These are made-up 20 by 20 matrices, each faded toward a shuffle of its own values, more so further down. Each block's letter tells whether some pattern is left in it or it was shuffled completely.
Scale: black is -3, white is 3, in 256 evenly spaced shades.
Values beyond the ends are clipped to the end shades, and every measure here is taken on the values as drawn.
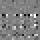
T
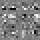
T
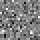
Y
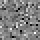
Y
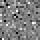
Y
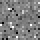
Y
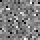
Y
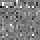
T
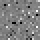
Y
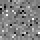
Y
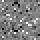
Y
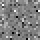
Y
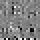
T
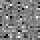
T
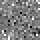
Y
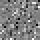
Y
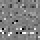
T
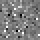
Y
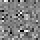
T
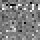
T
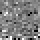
T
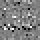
T
